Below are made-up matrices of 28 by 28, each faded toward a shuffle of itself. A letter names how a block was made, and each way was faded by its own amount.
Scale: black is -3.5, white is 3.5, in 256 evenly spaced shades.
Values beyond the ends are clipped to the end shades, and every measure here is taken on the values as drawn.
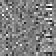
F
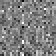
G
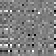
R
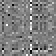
R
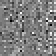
F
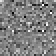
G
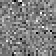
G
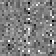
F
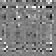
R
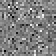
G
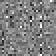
F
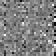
F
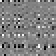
R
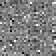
G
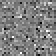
G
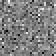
G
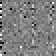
F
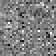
G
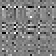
R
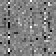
F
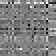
R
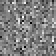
G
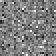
G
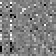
F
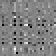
R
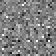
G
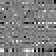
R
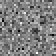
G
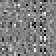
F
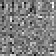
F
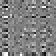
R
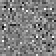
G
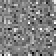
F
